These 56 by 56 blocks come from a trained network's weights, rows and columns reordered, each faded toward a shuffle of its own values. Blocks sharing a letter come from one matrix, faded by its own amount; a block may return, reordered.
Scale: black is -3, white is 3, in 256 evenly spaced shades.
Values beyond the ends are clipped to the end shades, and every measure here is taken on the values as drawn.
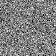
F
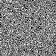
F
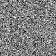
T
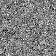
F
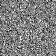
T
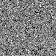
F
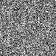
T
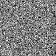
T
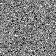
F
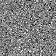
F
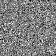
F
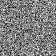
T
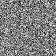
T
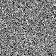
F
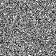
T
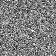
T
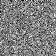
T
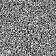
F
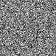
F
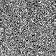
T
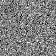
F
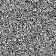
F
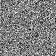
T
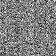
T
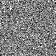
F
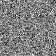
F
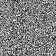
T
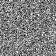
T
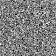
T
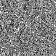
F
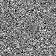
F
